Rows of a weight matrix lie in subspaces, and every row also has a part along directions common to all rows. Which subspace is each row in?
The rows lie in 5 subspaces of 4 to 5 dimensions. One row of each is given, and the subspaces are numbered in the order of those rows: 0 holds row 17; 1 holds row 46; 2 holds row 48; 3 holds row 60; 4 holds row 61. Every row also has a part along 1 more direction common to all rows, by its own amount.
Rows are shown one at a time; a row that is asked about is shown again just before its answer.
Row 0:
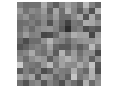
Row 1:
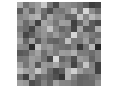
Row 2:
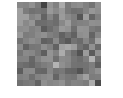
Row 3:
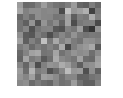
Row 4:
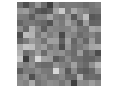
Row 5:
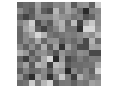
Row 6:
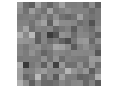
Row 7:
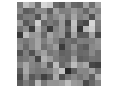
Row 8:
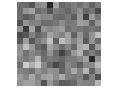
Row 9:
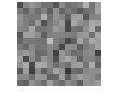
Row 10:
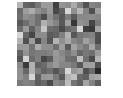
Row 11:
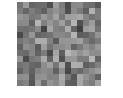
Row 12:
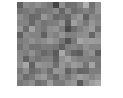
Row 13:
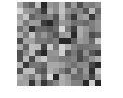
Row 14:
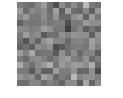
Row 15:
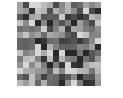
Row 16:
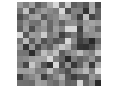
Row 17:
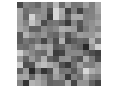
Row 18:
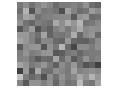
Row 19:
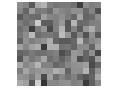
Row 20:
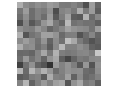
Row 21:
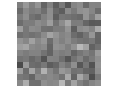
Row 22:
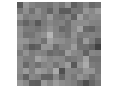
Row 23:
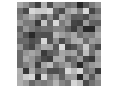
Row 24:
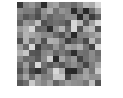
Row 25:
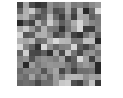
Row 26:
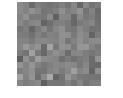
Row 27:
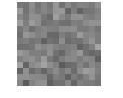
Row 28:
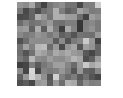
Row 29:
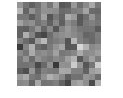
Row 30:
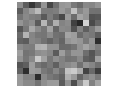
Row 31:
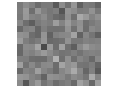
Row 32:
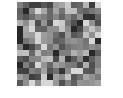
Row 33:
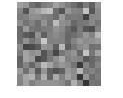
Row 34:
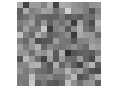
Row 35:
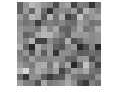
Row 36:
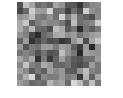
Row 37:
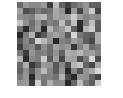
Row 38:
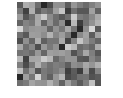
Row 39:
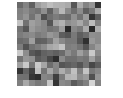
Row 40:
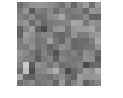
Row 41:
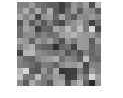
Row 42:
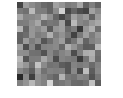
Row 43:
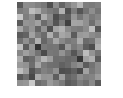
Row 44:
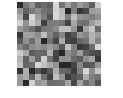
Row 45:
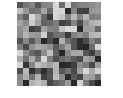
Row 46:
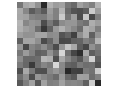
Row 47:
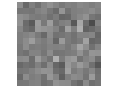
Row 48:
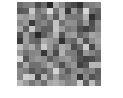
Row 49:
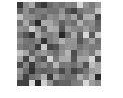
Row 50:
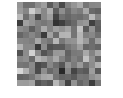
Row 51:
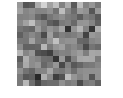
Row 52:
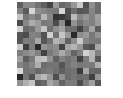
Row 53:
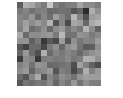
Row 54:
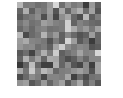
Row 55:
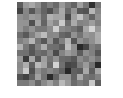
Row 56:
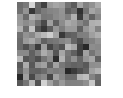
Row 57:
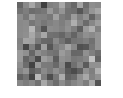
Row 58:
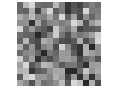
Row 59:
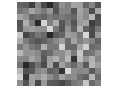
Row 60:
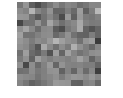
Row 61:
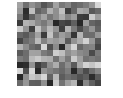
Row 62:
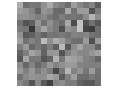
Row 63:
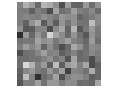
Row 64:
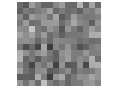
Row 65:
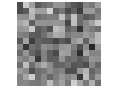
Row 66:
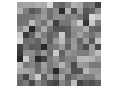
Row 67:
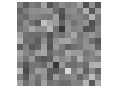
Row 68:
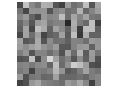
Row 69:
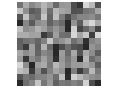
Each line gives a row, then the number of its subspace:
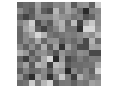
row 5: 2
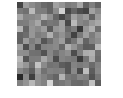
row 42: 4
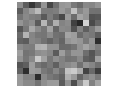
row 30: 2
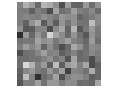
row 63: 1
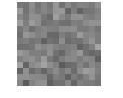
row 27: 0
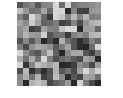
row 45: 0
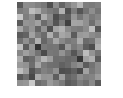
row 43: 4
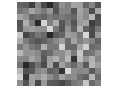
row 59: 1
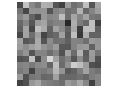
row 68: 1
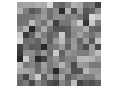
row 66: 2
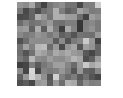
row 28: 4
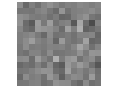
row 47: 2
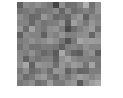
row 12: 0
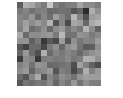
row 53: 2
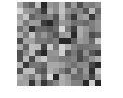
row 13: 1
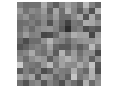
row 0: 0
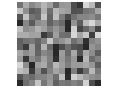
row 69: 0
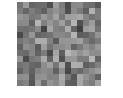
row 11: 3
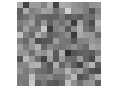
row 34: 3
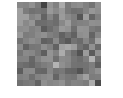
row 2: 1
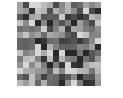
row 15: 3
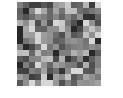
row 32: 2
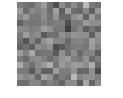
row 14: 0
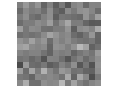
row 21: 0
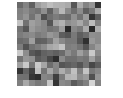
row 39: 4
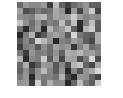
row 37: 3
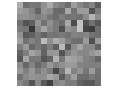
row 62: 2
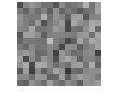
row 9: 0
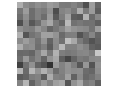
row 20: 0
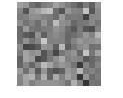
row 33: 2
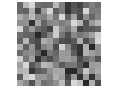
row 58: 2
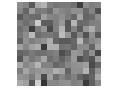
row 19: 1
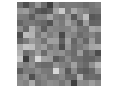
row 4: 2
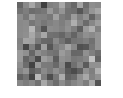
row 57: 1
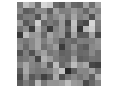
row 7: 1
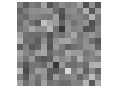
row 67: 1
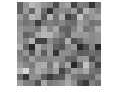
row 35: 3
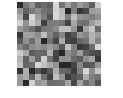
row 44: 0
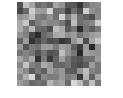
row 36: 2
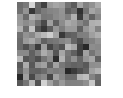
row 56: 1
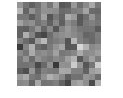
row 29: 3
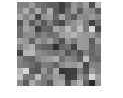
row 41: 4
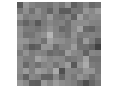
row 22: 3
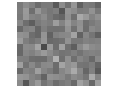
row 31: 4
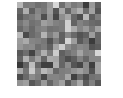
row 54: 0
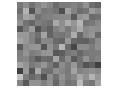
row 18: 4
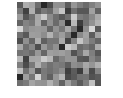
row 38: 4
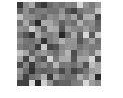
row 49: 1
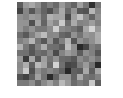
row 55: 3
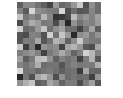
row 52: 4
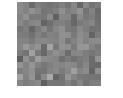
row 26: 1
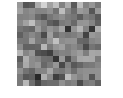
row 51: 4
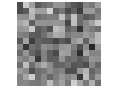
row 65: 2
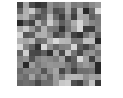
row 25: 3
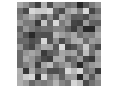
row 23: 2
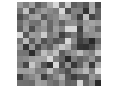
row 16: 0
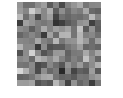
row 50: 4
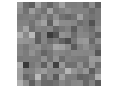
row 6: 1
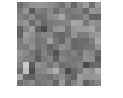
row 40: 4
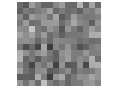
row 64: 1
